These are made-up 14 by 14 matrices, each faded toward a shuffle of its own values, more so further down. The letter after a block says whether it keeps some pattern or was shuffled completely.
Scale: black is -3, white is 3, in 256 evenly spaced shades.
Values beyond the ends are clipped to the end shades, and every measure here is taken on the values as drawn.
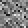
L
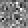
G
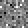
L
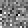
G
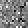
L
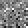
G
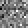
L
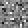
L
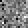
L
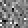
G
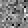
G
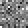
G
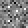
L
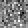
L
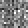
G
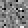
G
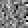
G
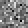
L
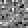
L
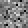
L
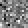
L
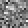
L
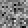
L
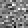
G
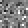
G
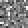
L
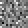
L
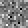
L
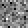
L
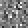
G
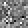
L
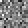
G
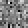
G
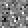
L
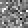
L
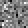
L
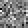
L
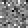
L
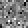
L
